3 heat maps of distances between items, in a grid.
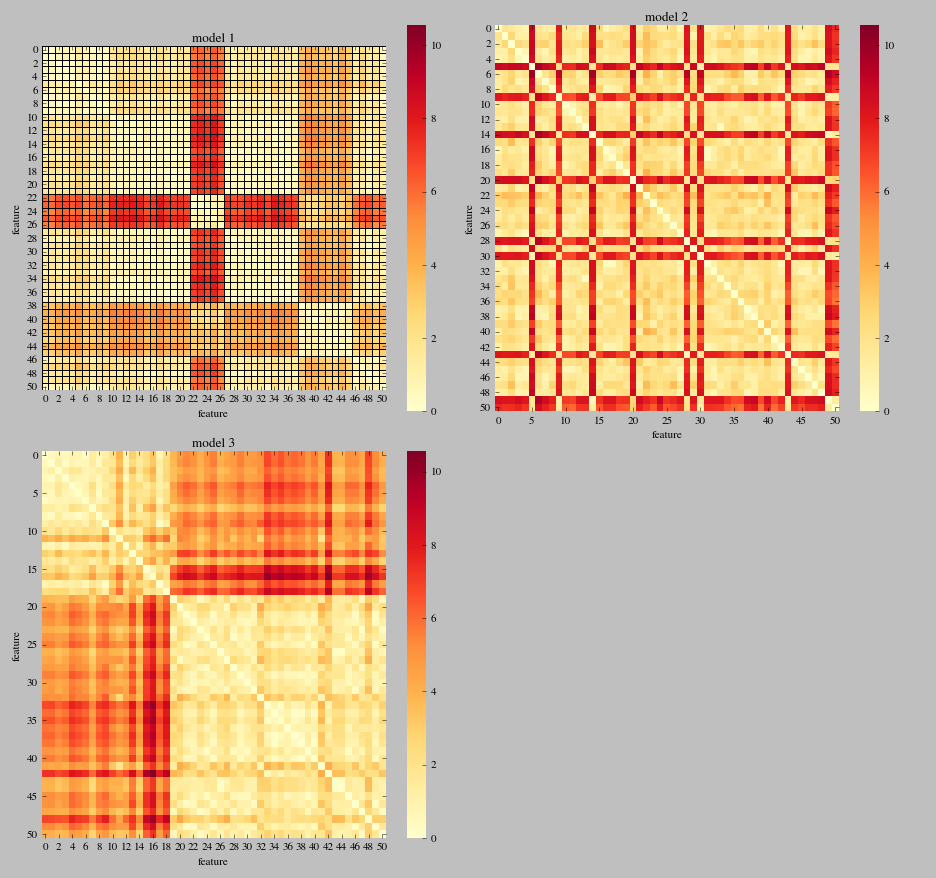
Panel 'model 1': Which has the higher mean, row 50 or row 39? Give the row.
39
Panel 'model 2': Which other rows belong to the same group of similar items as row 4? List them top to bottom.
0, 1, 2, 3, 6, 7, 8, 10, 11, 12, 13, 15, 16, 17, 18, 19, 21, 22, 23, 24, 25, 26, 27, 29, 31, 32, 33, 34, 35, 36, 37, 38, 39, 40, 41, 42, 44, 45, 46, 47, 48
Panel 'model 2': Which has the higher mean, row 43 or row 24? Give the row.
43
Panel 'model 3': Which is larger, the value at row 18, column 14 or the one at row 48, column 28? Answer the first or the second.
the first
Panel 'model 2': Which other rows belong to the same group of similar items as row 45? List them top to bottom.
0, 1, 2, 3, 4, 6, 7, 8, 10, 11, 12, 13, 15, 16, 17, 18, 19, 21, 22, 23, 24, 25, 26, 27, 29, 31, 32, 33, 34, 35, 36, 37, 38, 39, 40, 41, 42, 44, 46, 47, 48
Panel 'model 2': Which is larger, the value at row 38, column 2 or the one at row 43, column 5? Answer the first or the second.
the first
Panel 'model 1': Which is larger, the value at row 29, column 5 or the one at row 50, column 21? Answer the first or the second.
the first
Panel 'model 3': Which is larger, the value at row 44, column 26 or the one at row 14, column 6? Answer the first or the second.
the second
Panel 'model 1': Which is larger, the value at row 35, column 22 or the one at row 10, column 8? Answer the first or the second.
the first
